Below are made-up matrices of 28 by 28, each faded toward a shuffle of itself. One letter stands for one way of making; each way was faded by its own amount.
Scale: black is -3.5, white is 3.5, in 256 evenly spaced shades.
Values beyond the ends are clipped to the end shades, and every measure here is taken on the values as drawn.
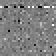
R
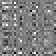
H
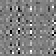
H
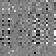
H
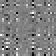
H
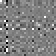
H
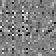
R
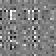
H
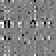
H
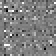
R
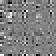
H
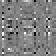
H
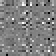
H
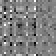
H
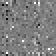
R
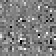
R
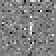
R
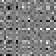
H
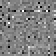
R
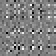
H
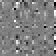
H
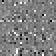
R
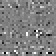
R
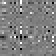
H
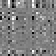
H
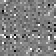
R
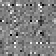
R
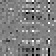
H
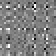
H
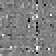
R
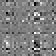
H
